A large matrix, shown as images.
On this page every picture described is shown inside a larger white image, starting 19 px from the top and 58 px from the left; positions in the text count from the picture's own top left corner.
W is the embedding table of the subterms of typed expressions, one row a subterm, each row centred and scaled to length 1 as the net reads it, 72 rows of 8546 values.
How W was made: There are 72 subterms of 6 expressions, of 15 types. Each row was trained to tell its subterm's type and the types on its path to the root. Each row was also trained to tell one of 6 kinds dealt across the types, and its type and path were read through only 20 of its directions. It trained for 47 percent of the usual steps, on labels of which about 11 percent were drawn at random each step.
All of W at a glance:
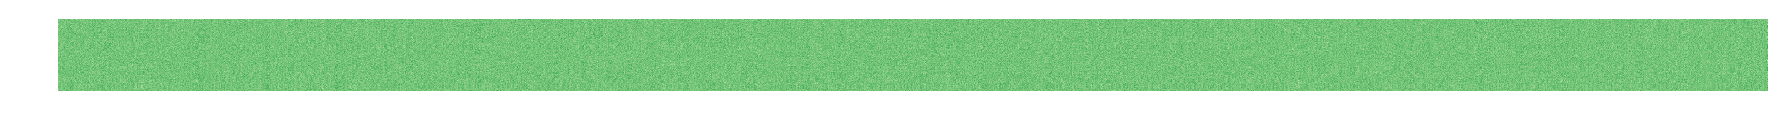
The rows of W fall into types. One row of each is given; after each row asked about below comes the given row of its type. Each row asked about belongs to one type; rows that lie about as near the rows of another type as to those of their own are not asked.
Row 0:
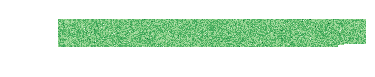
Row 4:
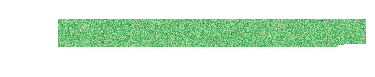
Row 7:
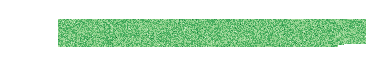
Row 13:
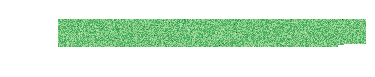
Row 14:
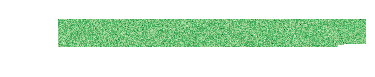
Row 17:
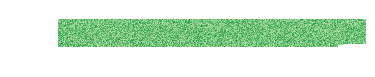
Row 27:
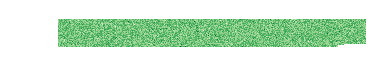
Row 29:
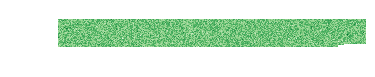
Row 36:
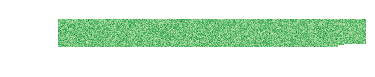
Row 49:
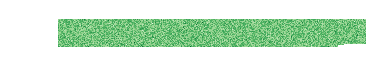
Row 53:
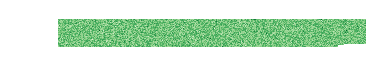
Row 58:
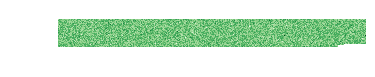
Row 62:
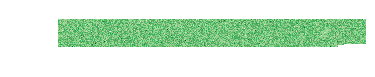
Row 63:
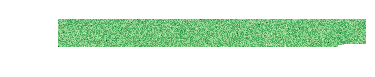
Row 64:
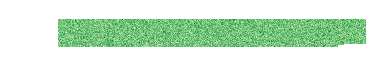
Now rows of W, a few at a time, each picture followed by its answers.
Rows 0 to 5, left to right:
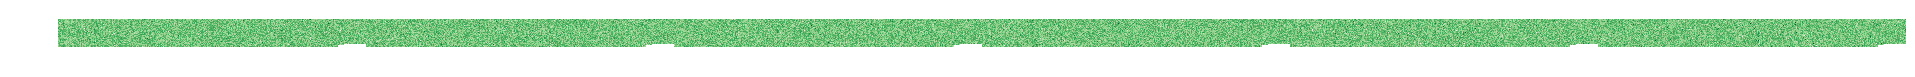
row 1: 27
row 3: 49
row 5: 63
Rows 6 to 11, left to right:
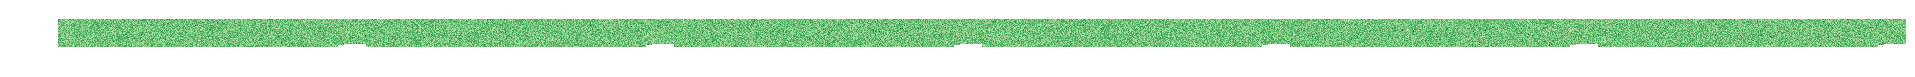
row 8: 13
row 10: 17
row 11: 17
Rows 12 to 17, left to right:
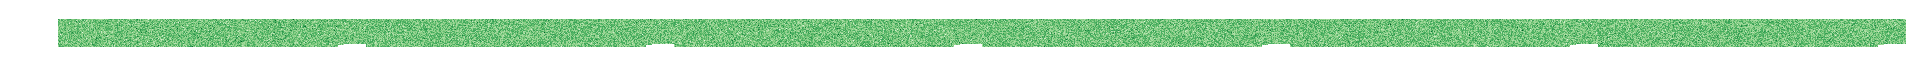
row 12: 53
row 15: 36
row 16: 7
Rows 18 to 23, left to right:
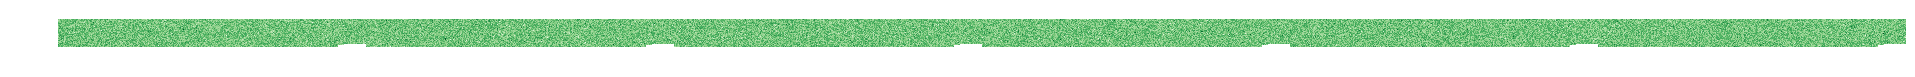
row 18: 17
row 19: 63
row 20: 27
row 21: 17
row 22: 58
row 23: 63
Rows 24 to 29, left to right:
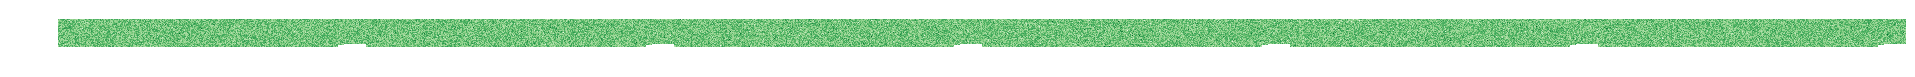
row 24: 36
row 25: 53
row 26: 7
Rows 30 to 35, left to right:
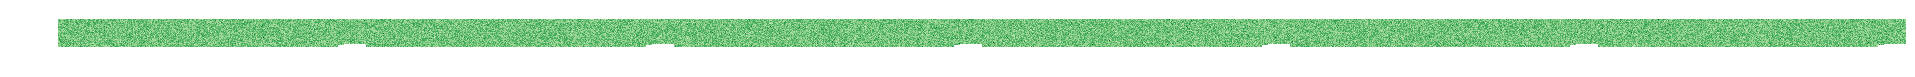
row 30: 64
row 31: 63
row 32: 53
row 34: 13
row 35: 62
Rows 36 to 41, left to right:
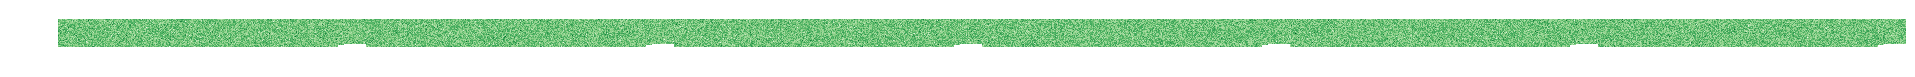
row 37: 14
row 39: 29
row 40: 0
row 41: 4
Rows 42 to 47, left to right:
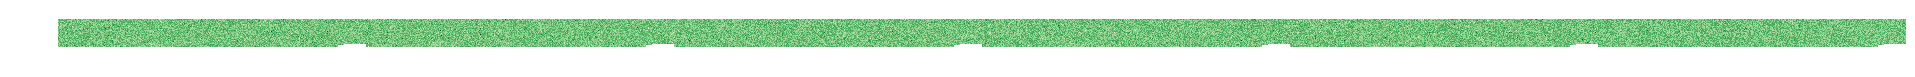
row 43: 58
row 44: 64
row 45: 49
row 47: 36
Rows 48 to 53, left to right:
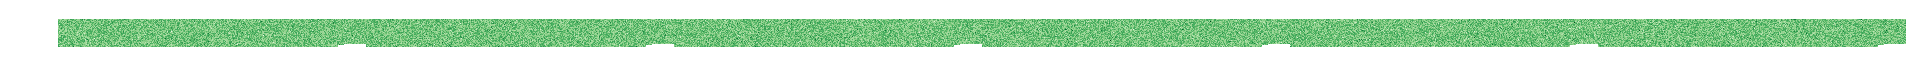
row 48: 62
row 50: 14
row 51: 7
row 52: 4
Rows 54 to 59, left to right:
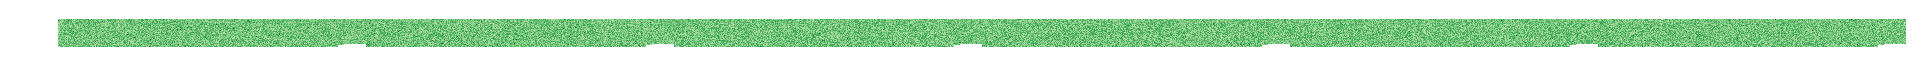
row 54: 64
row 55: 7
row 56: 27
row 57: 64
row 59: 27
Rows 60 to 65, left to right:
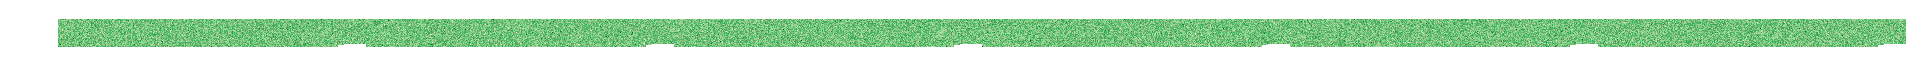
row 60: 62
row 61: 17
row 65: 13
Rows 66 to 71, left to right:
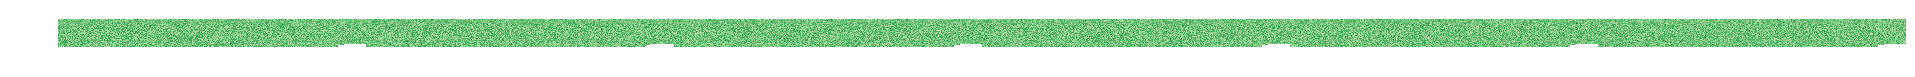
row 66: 13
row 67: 53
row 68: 13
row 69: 27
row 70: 63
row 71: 7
